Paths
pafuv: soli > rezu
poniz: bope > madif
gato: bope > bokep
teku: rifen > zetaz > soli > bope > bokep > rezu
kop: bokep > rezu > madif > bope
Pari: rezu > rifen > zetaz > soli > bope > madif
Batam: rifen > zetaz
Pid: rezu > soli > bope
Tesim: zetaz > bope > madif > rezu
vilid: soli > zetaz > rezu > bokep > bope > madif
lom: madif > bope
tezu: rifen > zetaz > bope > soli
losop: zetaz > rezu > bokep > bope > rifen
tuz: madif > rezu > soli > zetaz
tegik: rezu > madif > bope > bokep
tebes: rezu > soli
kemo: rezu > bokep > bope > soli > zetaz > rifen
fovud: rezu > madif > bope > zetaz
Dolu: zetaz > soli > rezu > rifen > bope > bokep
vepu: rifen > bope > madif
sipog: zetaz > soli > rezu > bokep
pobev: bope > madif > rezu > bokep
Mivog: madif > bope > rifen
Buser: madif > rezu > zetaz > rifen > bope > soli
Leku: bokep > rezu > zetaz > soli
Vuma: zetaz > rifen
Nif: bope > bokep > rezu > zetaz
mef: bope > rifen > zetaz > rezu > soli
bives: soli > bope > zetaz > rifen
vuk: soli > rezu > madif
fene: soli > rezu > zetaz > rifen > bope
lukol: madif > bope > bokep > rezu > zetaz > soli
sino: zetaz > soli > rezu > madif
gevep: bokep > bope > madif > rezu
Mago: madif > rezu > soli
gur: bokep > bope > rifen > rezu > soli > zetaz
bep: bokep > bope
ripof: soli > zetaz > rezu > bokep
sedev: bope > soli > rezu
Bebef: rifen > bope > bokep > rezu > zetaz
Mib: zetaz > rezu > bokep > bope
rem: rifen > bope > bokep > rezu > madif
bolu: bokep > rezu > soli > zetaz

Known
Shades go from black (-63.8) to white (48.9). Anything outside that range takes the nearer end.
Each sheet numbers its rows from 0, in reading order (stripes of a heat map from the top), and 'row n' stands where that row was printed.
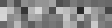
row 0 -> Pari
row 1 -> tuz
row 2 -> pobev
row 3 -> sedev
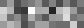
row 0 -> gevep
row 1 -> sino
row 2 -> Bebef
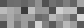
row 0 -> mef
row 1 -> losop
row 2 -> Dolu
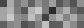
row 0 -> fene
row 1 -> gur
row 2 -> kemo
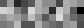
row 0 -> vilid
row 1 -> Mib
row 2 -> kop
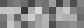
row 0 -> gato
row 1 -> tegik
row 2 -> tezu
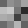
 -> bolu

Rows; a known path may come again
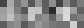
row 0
fene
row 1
Leku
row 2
Bebef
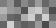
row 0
Vuma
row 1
Buser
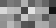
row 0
sipog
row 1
poniz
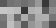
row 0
gato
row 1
pafuv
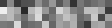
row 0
rem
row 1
Batam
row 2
teku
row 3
Nif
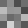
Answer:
losop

